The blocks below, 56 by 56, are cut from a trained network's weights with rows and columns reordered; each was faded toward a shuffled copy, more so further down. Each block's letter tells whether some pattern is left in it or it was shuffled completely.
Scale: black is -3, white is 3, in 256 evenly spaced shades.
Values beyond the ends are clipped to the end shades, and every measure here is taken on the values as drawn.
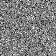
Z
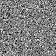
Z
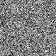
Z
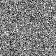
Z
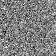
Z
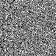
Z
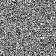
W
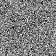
Z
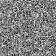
W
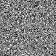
W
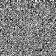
W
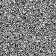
Z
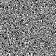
W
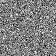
Z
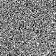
W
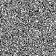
W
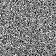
Z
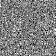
W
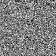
W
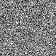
W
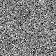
Z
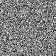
W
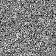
W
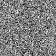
Z
